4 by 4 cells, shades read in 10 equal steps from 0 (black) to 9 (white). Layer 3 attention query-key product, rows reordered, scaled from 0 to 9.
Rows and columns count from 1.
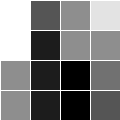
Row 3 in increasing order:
0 1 4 5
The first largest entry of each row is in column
1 1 1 1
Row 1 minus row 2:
0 2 0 3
